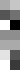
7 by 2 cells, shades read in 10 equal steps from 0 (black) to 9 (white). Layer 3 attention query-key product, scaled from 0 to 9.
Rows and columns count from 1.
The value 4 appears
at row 2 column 2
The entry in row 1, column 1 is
6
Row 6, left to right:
8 3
